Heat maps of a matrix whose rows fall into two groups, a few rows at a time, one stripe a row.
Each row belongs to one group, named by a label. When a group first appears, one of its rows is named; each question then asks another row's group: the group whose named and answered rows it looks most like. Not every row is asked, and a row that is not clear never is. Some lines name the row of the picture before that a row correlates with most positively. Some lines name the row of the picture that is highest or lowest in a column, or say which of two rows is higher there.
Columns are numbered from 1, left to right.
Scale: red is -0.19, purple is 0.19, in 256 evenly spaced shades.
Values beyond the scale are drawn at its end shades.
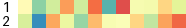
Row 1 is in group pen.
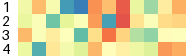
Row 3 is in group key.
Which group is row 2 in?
pen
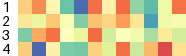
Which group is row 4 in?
pen
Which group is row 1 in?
key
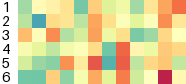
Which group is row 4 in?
pen
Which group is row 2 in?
pen
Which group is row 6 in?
pen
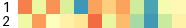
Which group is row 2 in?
key
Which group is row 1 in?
key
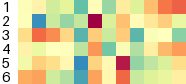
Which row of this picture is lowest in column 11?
1
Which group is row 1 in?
pen
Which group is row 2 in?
pen
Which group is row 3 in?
key
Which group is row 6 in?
key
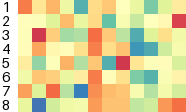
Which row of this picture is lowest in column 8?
5
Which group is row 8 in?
pen
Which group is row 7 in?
key
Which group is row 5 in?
pen
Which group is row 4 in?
key
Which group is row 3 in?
key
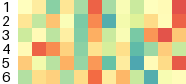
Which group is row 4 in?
key
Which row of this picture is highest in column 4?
6
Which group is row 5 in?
pen
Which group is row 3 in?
pen
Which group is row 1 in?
pen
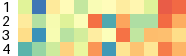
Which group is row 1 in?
pen
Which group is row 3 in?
pen
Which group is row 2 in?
pen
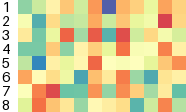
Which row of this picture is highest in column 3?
3
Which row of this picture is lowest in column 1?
6
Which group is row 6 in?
key
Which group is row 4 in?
pen
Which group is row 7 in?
key
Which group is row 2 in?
pen
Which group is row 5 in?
pen
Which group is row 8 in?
key
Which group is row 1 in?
pen
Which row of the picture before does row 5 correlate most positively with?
1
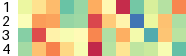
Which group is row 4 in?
key
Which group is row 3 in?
key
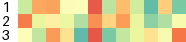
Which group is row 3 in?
pen
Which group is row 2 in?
key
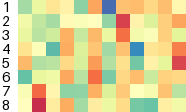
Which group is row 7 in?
key
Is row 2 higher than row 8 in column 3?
Yes
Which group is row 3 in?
pen
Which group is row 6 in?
pen
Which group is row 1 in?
pen
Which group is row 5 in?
pen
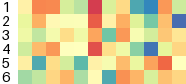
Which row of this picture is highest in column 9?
1
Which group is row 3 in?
pen
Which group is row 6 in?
pen
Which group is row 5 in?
pen
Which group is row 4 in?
key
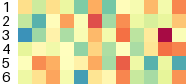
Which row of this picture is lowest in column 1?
1
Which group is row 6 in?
key
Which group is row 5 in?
key
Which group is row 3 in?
pen
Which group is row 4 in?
pen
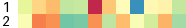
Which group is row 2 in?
key
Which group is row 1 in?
key
